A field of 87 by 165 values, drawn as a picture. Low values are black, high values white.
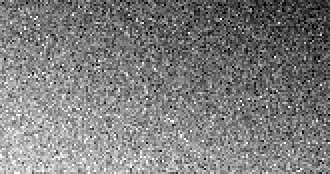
The ninth with the lowest average is the top right. The texture is fine-grained noise. No single row or column stands out from its neighbours. Neither half mirrors the other. The values follow a bell shape. The ninth with the highest average is the bottom left. Values rise toward the bottom left. No regular stripes run through it.
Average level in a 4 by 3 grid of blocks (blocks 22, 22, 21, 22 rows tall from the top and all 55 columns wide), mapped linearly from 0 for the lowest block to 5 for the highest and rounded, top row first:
210 / 321 / 432 / 543
